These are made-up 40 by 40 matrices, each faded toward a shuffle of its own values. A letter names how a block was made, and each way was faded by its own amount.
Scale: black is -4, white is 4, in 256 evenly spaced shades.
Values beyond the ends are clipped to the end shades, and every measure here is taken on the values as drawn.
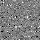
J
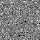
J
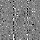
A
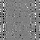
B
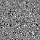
J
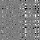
B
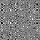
A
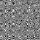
A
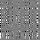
B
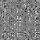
A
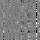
B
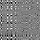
B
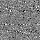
J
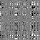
B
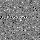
J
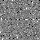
J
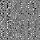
A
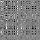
B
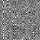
A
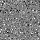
J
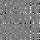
B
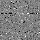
J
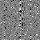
A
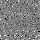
J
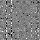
A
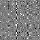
A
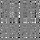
B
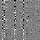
B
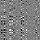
B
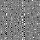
A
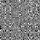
A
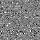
J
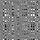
B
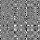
B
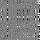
B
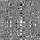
A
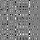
B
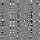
B
